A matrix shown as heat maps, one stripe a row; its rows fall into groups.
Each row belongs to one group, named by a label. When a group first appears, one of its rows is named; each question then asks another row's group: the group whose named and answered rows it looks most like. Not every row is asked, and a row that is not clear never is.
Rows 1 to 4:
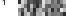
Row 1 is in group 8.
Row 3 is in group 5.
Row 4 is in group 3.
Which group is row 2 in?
8
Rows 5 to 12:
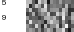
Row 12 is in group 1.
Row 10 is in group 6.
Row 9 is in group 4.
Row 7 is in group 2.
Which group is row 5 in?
2
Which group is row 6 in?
3
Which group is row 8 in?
1
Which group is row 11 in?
3
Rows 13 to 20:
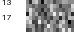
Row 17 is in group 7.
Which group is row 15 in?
8
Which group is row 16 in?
6
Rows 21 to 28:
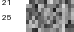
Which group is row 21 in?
4
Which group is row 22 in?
2
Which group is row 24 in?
4
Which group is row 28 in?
2
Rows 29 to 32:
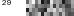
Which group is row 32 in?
3
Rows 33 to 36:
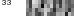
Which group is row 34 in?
3
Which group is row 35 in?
1
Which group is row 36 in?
5
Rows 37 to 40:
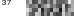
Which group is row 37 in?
7
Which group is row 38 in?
4
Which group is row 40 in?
3
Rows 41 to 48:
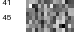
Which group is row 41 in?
6
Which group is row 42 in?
2
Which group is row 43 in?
5
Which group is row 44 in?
5
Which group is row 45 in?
1
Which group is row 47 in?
7
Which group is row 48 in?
1
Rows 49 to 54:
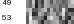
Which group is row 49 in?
5
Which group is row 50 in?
5
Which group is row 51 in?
2
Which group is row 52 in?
2
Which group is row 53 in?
6
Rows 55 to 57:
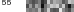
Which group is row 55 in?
7
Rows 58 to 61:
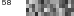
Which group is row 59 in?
7
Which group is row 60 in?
1
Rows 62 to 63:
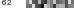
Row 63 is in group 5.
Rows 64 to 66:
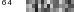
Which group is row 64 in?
1
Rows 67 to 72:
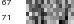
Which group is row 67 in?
5
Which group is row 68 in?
4
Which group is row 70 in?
6
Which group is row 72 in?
7
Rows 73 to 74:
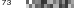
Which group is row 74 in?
7
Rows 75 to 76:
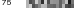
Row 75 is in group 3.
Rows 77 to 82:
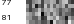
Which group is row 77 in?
3
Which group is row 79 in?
3
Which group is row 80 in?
3
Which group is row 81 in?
7
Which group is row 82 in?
7
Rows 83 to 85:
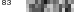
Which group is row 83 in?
8
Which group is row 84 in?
4
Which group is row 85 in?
4
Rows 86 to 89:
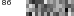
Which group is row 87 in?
8
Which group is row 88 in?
7
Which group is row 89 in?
5
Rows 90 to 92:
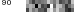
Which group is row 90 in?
4
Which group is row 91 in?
8
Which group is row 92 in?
6
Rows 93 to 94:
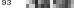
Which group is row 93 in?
8
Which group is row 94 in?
8
